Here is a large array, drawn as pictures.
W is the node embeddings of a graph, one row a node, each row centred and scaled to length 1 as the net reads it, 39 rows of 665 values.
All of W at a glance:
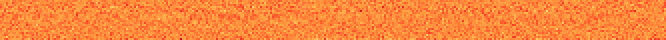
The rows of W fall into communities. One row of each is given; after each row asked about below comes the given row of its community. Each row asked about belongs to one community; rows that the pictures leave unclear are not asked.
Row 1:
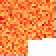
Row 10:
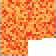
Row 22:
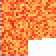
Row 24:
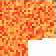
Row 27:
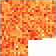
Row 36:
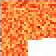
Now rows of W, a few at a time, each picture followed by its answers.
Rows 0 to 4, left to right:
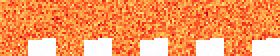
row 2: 24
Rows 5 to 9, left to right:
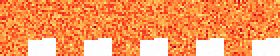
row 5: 1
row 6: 36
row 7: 27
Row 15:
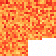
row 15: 1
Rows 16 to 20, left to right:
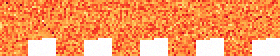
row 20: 22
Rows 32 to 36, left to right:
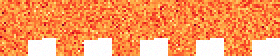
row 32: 10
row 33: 22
